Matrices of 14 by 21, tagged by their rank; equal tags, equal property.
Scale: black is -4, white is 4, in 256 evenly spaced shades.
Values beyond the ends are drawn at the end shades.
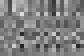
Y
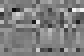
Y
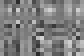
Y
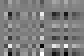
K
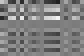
K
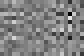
Y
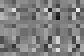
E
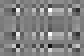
K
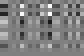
K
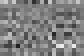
Y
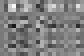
E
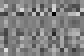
E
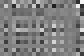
E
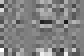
E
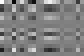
K
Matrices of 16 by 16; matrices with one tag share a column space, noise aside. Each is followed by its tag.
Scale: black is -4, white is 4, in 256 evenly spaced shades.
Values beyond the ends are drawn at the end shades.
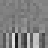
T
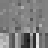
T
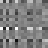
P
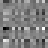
P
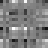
P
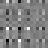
P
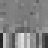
T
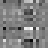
P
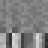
T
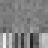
T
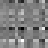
P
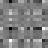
P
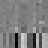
T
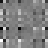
P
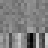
T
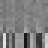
T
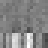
T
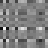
P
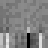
T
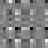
P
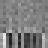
T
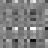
P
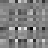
P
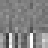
T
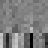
T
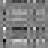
P
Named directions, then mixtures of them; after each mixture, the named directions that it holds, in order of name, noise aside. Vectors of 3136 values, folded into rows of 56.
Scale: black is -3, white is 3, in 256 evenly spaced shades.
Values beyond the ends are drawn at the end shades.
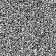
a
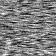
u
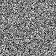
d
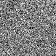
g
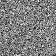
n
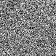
g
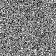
a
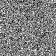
a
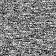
d, u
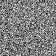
d, n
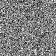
a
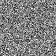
d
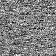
n, u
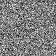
d, g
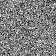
a, g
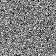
n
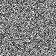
a, d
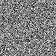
d
